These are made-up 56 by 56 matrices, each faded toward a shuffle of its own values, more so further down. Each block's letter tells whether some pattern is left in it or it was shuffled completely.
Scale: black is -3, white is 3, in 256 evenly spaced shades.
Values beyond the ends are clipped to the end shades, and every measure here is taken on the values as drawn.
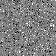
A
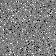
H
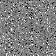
A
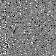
A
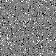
A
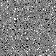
A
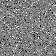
H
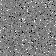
H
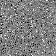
A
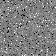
H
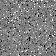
H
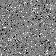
H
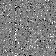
A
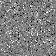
A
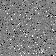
H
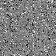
A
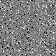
A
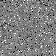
H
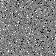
H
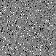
A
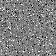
A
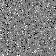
A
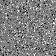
H
